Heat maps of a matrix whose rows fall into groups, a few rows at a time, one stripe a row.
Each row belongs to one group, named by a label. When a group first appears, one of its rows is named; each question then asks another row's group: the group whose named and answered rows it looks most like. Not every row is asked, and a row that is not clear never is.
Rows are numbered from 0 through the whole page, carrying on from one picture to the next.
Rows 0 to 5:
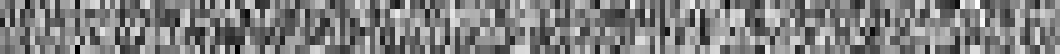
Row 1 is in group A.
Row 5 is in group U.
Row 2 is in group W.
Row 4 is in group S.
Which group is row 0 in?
U
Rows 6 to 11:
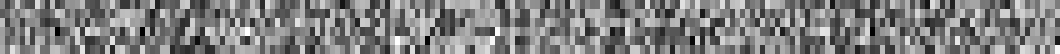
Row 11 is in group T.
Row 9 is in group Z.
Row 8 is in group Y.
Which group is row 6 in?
A
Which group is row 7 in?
T
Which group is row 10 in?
A
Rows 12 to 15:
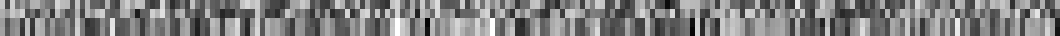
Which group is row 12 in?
T
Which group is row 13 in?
S
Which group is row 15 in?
A
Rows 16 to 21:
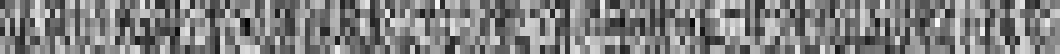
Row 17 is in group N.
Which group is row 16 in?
W
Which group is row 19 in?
W
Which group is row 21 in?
T
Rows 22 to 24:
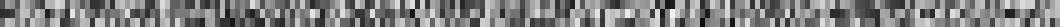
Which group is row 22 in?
T
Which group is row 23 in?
Y
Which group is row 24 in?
S
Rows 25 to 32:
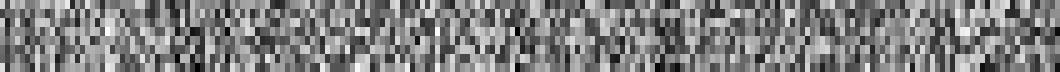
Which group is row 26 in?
Y
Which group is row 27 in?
N
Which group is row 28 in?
U
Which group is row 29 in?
S
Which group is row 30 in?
Z
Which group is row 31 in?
U
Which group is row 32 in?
U
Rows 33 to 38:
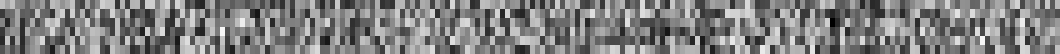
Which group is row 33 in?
S
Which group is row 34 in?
Y
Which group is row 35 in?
Z
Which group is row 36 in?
Z
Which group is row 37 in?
W
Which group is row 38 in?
Y
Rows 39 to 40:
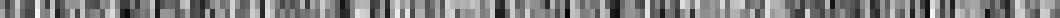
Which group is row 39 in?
A
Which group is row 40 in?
U
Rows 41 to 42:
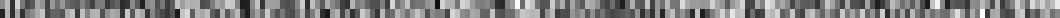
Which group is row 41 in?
A
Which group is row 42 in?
W
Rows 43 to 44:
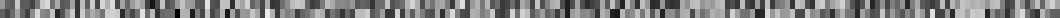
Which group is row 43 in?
N
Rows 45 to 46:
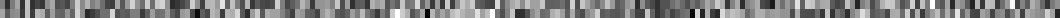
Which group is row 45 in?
Z
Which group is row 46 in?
A
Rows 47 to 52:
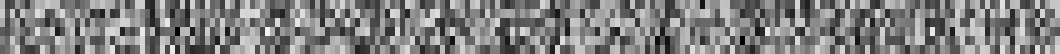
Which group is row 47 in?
N
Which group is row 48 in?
T
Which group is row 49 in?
Y
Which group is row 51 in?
T
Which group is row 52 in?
N
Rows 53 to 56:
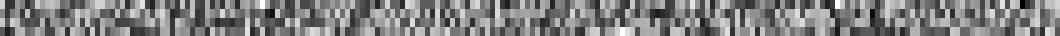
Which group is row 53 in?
N
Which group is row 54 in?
Z
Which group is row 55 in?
S
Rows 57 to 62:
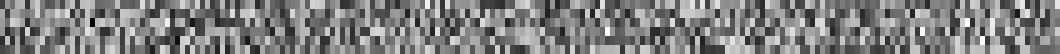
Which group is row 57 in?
W
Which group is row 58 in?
T
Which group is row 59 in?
S
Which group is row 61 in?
W
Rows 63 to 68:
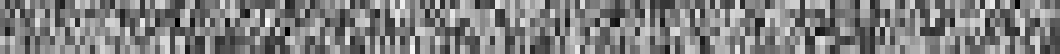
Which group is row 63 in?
Z
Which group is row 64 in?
A
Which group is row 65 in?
U
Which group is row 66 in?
Y
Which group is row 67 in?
S
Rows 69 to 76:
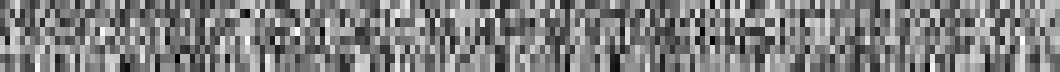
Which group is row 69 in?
N
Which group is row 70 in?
A
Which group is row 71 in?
Z
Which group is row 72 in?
N
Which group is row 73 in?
Z
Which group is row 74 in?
T
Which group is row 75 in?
U
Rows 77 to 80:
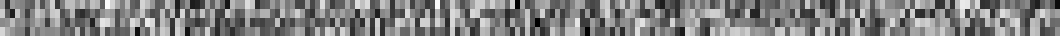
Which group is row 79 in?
S
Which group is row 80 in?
S
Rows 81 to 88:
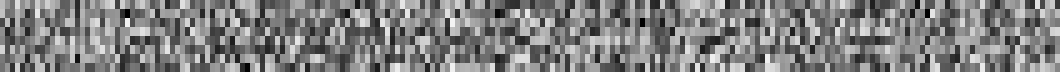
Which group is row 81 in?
N
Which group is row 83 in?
W
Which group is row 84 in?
N
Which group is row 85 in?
Y
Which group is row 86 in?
S
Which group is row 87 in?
U
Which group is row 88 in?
A
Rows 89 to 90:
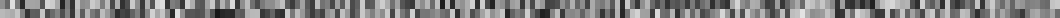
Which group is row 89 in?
Z
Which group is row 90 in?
S
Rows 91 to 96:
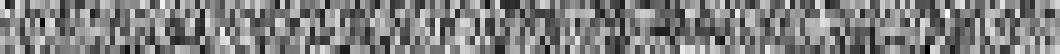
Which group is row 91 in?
N
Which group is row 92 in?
S
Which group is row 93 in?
Z
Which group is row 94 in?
Z
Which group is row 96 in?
A
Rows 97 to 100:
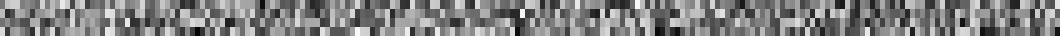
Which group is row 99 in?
Y
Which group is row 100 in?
U
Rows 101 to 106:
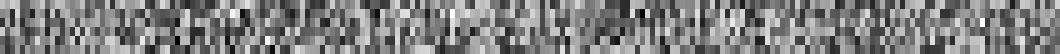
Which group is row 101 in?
T
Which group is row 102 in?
A
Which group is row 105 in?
U
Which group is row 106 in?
Y
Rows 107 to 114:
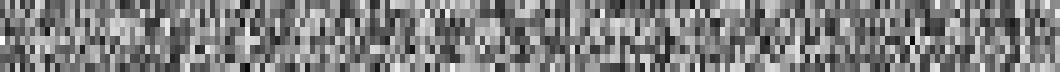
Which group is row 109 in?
Y
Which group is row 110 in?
Y
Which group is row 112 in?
Z
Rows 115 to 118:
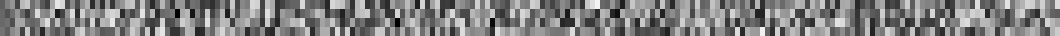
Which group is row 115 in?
T
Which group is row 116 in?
U
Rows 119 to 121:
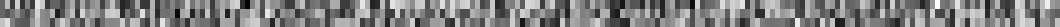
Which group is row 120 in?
U
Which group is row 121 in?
T
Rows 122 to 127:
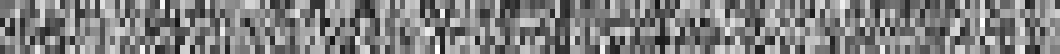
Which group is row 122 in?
N
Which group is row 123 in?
N
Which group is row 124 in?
W
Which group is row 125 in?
Y
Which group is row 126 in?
Z
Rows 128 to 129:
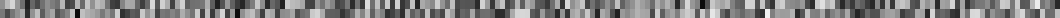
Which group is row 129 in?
U
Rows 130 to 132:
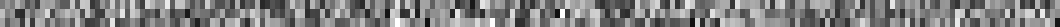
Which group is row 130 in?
S
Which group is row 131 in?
T
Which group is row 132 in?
A
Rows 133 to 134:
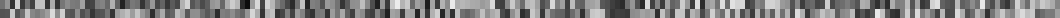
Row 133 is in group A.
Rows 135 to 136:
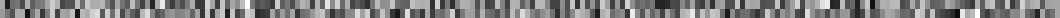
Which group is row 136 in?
U
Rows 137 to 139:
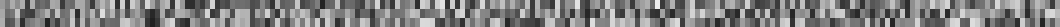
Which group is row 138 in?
N
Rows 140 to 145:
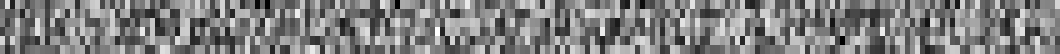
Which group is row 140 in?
W
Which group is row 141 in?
Y
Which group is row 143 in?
W
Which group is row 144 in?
S
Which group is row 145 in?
Y
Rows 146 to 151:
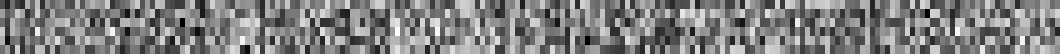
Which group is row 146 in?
Z
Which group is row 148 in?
T
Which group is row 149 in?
U
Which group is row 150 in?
Z
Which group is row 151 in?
A
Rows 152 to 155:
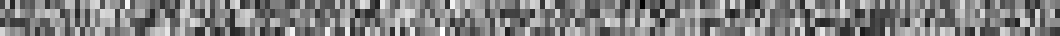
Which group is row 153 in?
N
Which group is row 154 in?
Y
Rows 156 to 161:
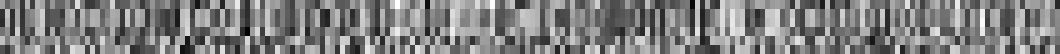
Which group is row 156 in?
A
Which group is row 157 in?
W
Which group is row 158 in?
W
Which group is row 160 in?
S
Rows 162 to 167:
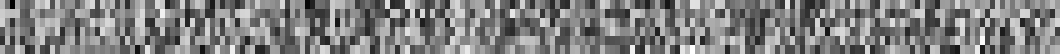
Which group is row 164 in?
N
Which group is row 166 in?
W
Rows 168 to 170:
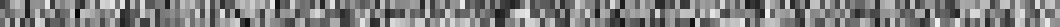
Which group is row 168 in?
N
